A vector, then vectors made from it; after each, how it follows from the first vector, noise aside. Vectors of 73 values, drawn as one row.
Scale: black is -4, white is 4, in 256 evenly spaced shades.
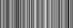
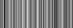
reversed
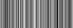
wrapped around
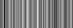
reversed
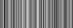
reversed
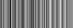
wrapped around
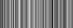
wrapped around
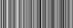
wrapped around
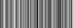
wrapped around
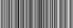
wrapped around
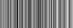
wrapped around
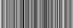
wrapped around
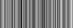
wrapped around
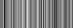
reversed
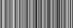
wrapped around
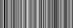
reversed
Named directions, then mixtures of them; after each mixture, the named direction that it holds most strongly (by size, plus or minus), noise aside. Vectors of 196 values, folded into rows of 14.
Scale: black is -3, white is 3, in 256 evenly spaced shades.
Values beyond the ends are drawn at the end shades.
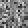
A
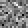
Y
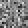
A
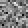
Y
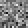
Y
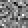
Y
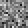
A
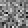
Y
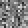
A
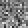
A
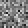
A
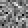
Y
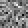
Y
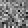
A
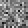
A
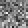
Y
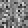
A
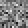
Y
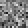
Y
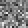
Y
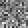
A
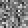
A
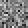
A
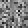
A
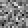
Y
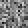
A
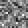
Y
